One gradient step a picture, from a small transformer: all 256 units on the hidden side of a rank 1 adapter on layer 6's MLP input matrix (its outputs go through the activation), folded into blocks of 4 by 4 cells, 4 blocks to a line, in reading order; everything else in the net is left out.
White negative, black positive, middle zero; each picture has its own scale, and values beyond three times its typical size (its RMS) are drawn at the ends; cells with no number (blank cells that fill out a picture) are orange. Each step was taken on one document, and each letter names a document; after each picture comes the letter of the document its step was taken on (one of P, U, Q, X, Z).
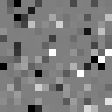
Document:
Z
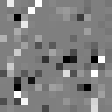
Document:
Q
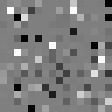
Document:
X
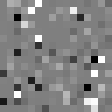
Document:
Q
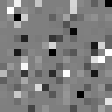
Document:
X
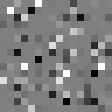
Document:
X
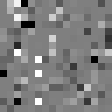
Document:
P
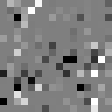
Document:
Q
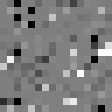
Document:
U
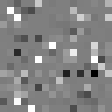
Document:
X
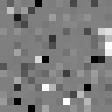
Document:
Z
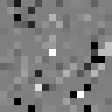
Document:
Z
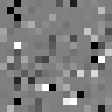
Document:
U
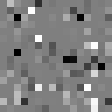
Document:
Q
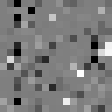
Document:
U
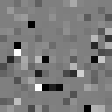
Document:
U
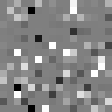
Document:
X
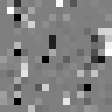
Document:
Z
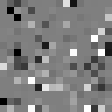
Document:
U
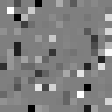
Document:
Z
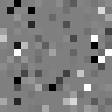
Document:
U
